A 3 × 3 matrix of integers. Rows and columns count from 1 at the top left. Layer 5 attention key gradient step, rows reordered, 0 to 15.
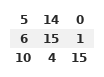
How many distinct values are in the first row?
3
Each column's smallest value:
5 4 0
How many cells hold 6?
1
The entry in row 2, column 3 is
1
